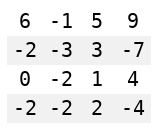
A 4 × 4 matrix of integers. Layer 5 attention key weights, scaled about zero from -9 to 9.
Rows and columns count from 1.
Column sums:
2 -8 11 2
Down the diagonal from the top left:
6 -3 1 -4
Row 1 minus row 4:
8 1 3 13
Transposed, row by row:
6 -2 0 -2 / -1 -3 -2 -2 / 5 3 1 2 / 9 -7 4 -4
